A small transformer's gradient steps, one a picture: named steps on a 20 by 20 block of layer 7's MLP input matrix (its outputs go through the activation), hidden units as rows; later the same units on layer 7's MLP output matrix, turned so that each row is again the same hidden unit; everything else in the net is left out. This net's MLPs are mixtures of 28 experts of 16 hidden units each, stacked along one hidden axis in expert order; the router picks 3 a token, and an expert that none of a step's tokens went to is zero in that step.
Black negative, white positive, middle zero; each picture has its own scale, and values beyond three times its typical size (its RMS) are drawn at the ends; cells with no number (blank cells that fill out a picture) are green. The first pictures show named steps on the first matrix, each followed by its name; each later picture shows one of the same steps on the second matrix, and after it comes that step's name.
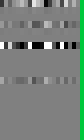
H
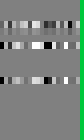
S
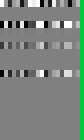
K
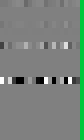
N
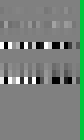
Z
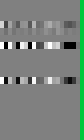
S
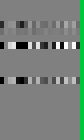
S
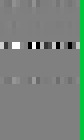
H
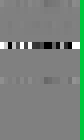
H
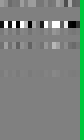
K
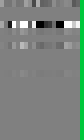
K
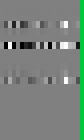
Z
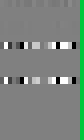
N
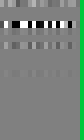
K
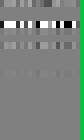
K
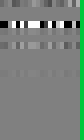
K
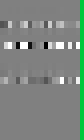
Z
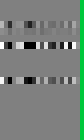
S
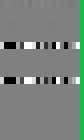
N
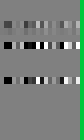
S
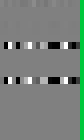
N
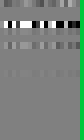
K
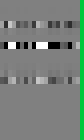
Z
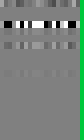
K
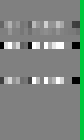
S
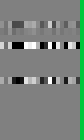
S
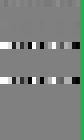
N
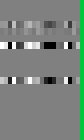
S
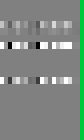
S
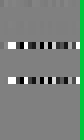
N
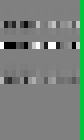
Z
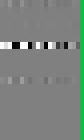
H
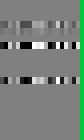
S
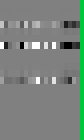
Z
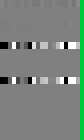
N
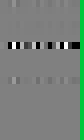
H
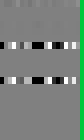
N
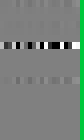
H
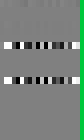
N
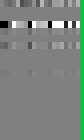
K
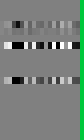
S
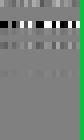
K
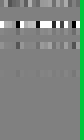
K
